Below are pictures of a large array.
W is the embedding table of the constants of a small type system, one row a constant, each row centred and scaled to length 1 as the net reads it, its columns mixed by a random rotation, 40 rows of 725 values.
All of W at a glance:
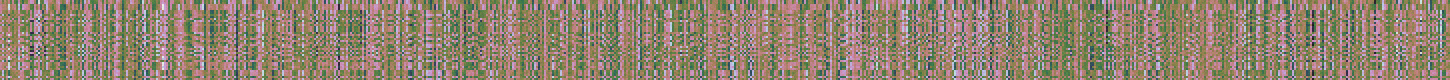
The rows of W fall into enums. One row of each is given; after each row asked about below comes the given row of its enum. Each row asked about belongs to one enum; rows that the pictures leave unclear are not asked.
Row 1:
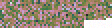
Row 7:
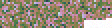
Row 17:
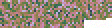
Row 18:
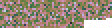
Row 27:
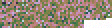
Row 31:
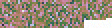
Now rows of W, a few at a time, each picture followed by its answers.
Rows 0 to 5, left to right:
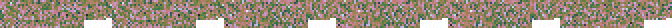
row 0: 1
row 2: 31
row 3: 31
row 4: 31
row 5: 18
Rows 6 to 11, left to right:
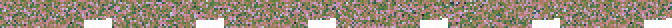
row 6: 18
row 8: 18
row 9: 1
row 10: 27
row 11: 18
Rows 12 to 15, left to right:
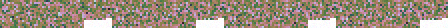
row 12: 7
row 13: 18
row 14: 18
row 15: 18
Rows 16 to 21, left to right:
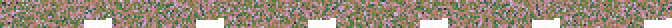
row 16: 27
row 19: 7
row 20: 17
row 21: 18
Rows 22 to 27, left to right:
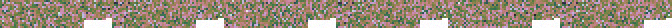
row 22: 7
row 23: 27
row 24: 31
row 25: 27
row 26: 1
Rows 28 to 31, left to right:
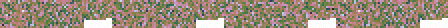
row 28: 31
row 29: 17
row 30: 7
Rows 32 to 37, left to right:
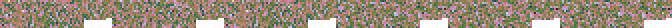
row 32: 31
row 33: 17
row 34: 31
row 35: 7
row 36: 7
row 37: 7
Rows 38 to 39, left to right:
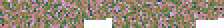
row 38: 17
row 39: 7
